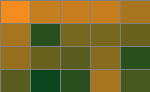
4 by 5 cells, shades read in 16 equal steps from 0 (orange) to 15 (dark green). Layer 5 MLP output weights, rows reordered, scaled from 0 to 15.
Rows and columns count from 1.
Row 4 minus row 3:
4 6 3 -2 -2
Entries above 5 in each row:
0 4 5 4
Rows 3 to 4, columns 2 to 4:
9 10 7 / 15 13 5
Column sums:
21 40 34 23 38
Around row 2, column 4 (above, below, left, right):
3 7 8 9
